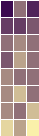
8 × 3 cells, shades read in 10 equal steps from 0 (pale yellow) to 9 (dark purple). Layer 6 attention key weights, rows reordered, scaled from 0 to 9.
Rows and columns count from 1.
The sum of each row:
22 20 14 14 14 11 11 4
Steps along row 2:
same down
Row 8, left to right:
1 3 0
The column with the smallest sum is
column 2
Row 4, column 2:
3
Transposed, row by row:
9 7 5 6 4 4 4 1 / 5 7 4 3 5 2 5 3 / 8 6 5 5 5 5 2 0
